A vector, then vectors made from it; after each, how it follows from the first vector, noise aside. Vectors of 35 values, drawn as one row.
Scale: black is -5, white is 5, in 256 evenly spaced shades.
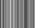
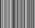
sign-scrambled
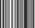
scaled up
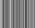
sign-scrambled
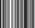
scaled up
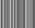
sign-scrambled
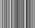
sign-scrambled
